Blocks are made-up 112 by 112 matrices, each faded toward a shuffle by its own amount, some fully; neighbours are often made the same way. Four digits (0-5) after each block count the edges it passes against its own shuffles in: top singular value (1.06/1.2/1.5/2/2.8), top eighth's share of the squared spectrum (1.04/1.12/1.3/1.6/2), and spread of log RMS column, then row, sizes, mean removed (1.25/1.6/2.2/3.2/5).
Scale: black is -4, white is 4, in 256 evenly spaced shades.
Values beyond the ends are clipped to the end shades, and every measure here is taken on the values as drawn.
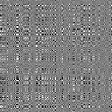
5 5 4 4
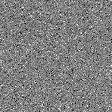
3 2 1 0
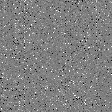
3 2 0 0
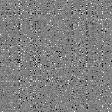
5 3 3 2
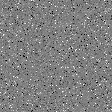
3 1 1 0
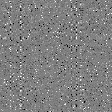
4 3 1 1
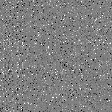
4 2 1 1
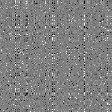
5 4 3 2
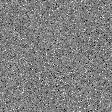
1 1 0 0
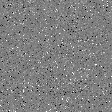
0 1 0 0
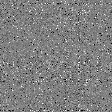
2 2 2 2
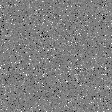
1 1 1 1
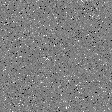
0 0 0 0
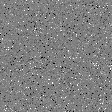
0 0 0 0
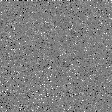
2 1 1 1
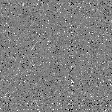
2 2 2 2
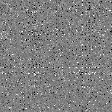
2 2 2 2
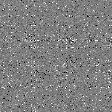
2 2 2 2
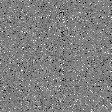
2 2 1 2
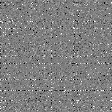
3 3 2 3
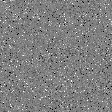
1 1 1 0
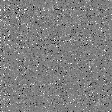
2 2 2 2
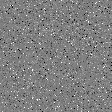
0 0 0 0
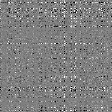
3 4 4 4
